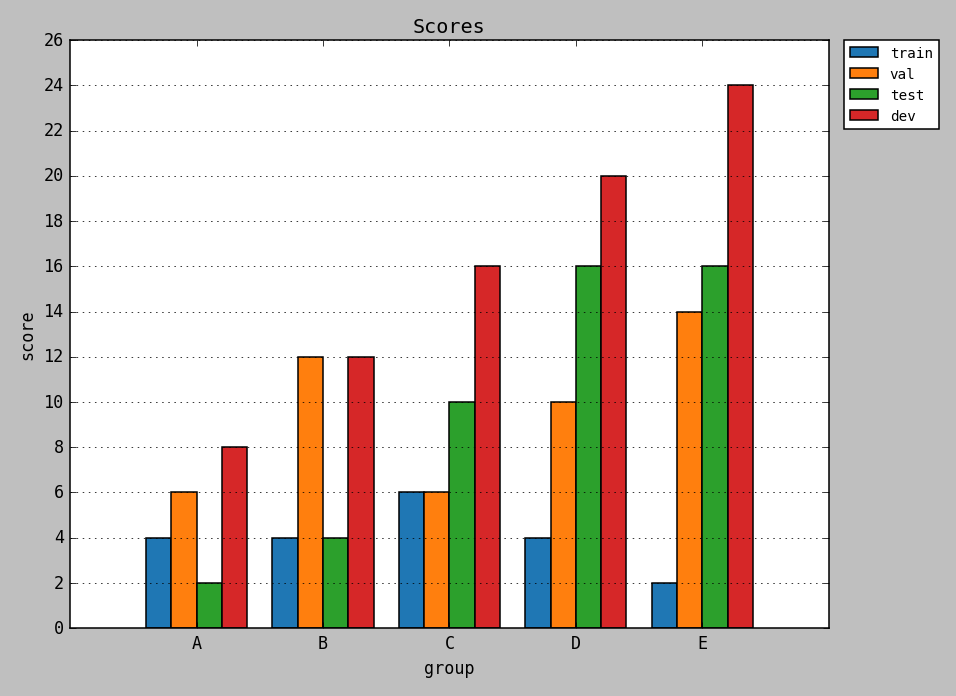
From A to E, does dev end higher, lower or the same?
higher
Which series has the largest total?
dev
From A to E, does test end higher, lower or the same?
higher
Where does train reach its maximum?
C
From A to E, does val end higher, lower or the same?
higher
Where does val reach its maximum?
E
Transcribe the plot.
Title: Scores
x-axis: group, ticks A B C D E
y-axis: score, ticks 0 2 4 6 8 10 12 14 16 18 20 22 24 26
Legend: train, val, test, dev
Values:
train: 4 4 6 4 2
val: 6 12 6 10 14
test: 2 4 10 16 16
dev: 8 12 16 20 24
